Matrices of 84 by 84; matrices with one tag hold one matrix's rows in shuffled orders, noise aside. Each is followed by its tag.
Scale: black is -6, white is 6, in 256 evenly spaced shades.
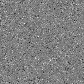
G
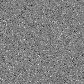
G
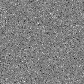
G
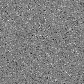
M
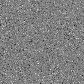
G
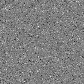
G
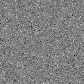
G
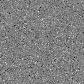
G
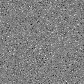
M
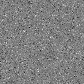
G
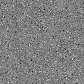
M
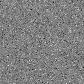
M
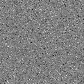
M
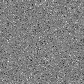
M
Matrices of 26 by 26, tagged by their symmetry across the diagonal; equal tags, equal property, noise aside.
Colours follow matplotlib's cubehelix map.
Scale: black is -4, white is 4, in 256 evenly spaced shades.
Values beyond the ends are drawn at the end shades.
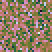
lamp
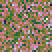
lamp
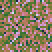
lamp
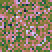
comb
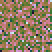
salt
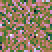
salt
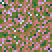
comb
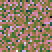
salt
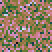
lamp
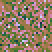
salt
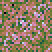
comb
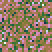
comb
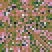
salt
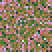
comb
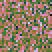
lamp
